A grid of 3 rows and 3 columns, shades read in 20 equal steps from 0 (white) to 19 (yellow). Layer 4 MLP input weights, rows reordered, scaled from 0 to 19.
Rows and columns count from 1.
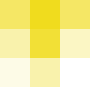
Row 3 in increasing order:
0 2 7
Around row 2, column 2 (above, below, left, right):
19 7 7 5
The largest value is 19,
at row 1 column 2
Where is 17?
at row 2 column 2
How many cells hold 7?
2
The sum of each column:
22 43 18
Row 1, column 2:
19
